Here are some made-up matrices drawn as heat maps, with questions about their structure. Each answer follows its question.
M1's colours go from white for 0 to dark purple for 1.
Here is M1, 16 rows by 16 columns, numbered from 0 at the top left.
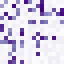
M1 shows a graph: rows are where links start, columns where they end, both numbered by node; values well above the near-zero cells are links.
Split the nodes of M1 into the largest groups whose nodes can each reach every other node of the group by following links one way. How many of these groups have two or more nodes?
1
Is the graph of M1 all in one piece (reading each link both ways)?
yes
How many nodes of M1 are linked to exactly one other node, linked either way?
3
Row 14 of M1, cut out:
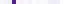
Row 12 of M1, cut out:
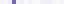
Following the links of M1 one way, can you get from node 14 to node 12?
yes
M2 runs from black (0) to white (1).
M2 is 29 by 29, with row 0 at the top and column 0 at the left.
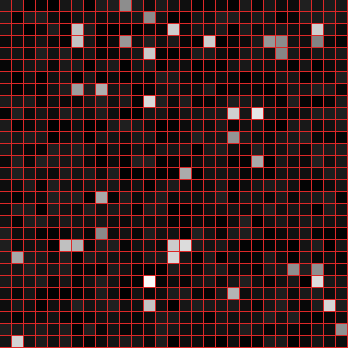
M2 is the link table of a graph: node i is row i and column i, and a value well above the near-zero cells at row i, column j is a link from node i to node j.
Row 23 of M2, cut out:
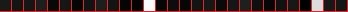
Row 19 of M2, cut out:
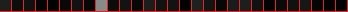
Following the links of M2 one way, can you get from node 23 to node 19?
no
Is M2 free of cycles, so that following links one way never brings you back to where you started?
yes
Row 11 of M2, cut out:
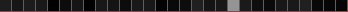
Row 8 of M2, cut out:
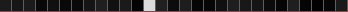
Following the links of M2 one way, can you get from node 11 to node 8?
yes
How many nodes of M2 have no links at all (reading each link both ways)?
1
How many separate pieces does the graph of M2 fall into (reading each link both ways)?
2
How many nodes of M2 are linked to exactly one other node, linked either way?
6
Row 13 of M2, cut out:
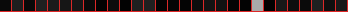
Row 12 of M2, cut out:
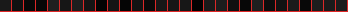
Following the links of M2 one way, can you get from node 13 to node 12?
yes
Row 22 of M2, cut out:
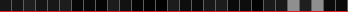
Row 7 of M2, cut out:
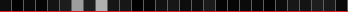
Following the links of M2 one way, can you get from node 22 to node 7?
no
